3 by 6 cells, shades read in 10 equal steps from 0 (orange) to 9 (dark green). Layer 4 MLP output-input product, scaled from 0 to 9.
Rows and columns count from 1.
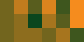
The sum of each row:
21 27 28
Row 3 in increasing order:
3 4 4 5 5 7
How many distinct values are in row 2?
6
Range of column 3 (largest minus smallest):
5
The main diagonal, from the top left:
5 4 4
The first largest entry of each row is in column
5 3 6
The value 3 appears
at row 2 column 4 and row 3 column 5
